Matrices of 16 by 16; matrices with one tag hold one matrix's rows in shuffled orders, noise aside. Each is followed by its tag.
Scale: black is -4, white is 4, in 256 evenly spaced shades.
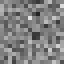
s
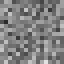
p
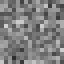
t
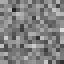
t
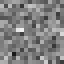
t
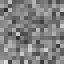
p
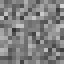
t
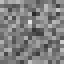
s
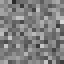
t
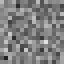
p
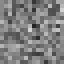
s
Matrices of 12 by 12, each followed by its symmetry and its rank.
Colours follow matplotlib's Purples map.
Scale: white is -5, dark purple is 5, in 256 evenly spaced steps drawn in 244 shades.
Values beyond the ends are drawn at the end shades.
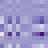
neither, rank one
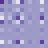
symmetric, rank one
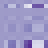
neither, rank one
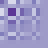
symmetric, rank one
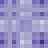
symmetric, rank one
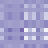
neither, rank one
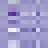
neither, rank one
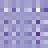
neither, rank one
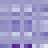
neither, rank one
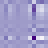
neither, rank one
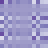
neither, rank one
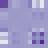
symmetric, rank one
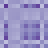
symmetric, rank one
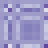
symmetric, rank one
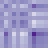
symmetric, rank one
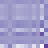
neither, rank one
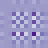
symmetric, rank one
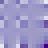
symmetric, rank one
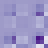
symmetric, rank one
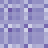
symmetric, rank one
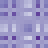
symmetric, rank one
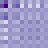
symmetric, rank one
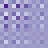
symmetric, rank one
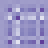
symmetric, rank one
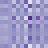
neither, rank one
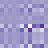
neither, rank one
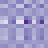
neither, rank one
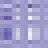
neither, rank one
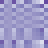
neither, rank one
